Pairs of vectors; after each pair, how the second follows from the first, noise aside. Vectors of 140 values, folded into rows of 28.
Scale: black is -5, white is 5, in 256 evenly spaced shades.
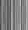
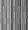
negated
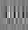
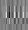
negated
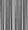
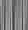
negated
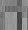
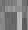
negated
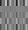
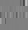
partly zeroed
